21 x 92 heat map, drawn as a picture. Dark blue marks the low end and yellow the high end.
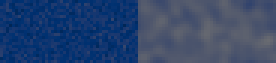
The table splits into one row of 2 panels. Panel 1,1: very low, fine-grained, faint in contrast. Panel 1,2: low, blotchy, faint in contrast.
